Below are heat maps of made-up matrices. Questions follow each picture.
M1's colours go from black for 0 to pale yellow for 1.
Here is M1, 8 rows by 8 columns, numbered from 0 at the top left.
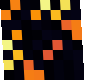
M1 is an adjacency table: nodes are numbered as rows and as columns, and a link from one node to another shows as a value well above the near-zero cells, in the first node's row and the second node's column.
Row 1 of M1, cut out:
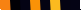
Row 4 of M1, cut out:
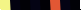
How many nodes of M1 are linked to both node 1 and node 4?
2
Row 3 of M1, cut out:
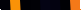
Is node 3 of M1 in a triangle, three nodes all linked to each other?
no
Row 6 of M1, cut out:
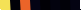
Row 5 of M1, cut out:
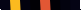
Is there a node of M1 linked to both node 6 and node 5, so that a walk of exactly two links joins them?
no
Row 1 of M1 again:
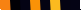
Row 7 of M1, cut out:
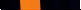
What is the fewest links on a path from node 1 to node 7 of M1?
2
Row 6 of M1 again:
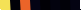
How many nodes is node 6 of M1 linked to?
2
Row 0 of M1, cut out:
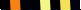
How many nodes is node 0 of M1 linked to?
3
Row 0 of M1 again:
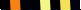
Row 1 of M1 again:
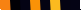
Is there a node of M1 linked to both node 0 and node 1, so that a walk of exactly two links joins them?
no
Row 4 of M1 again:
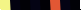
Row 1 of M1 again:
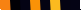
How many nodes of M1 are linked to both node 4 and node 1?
2
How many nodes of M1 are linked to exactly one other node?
0
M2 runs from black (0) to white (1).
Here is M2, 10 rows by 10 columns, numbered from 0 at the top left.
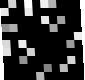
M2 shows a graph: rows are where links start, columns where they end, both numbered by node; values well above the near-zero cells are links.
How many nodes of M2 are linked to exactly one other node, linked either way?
2
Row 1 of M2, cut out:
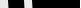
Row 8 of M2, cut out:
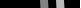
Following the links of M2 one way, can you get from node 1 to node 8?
yes
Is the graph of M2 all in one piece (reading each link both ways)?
no
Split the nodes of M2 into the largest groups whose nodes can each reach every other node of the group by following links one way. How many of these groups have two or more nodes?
2
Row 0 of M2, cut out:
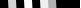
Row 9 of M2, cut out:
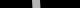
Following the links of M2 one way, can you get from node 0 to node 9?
no
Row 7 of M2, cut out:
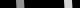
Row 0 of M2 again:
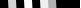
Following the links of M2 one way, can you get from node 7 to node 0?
yes
